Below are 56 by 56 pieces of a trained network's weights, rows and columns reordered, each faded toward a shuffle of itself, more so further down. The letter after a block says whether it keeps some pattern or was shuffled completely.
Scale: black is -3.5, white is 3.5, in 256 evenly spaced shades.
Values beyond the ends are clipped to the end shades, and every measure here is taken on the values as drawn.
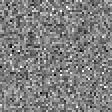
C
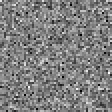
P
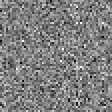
C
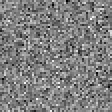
C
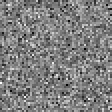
C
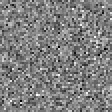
P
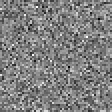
P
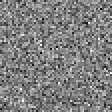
P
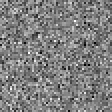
C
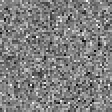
P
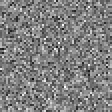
C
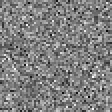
P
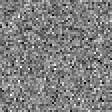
P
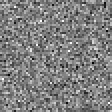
P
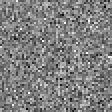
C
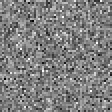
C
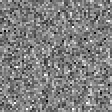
C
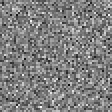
C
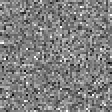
C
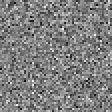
P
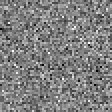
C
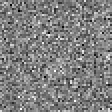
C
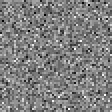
P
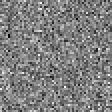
C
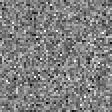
P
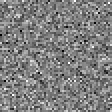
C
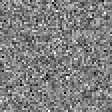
P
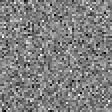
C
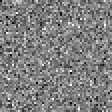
C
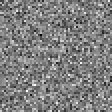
C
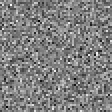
C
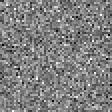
P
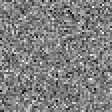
P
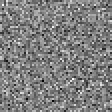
P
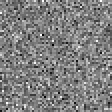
P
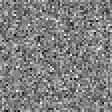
P
